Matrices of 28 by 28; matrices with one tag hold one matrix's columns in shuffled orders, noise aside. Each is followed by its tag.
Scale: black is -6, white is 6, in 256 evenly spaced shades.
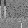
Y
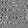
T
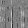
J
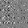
T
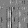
J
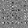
T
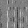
J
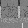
Y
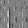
J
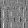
J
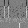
Y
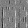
J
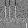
Y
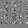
T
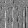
J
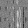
J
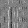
J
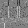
Y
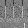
Y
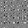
T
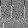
Y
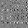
T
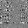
T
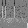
Y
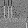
Y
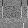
Y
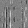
J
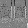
Y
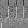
Y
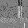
Y
